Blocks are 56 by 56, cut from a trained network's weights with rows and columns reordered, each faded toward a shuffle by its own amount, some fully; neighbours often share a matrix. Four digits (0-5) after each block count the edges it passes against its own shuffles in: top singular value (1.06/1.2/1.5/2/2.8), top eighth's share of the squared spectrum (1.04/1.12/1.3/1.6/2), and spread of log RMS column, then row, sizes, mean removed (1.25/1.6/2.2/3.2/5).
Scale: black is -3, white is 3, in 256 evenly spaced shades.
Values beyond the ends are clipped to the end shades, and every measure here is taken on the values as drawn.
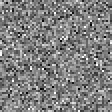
0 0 0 0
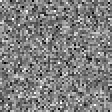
0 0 0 0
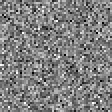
0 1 0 0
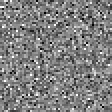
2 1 0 0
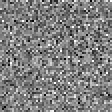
3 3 0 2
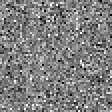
1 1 0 0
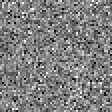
0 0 0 0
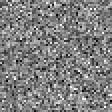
1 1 0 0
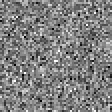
1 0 0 0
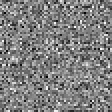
4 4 1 3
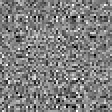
4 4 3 2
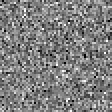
2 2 0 0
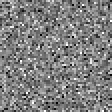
0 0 0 0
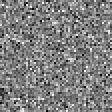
0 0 0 0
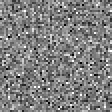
2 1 0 0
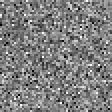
2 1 0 0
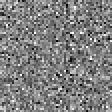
3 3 1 1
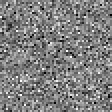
0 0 0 0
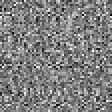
4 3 1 2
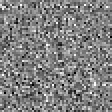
3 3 0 2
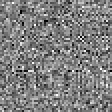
3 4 1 2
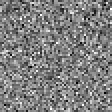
2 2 0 0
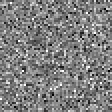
0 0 0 0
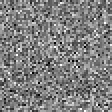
2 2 0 0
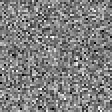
3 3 0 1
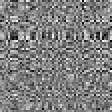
5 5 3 4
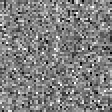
3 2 0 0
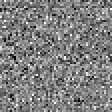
3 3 0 1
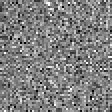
2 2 0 0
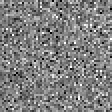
2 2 0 1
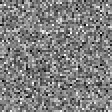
0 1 0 0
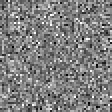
2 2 0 0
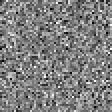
3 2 0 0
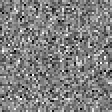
3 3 1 1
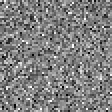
1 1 0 0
